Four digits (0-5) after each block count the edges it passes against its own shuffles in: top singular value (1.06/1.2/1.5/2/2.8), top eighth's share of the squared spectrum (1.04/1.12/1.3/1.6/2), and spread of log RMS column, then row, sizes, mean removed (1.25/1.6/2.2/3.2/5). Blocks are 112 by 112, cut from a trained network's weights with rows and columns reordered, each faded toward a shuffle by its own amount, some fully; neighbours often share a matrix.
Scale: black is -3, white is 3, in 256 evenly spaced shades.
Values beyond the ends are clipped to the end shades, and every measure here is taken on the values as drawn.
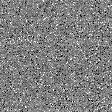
1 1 1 0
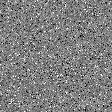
0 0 0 0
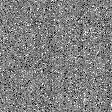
2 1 0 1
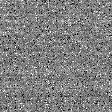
2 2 2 0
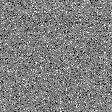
0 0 0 0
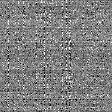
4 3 4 0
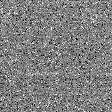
1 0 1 0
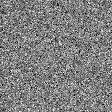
0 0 0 0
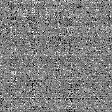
3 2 3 0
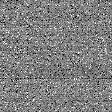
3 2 2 0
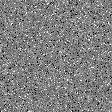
0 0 0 0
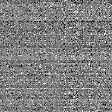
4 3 3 1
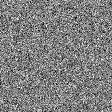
1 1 0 0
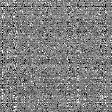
3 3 3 1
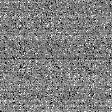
3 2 3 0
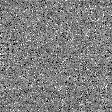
1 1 1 0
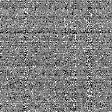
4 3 3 1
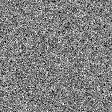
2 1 0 0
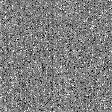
2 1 0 1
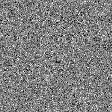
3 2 0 1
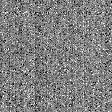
3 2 0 2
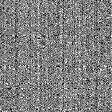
3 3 0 3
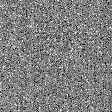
1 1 0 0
